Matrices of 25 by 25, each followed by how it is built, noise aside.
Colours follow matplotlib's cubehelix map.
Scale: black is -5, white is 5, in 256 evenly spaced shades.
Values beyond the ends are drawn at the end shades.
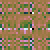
low rank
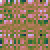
low rank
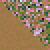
upper triangular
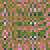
low rank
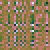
low rank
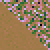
upper triangular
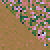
upper triangular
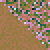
upper triangular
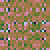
low rank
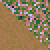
upper triangular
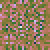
low rank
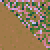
upper triangular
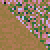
upper triangular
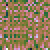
low rank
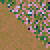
upper triangular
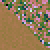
upper triangular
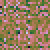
low rank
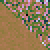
upper triangular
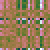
low rank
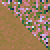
upper triangular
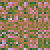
low rank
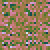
low rank
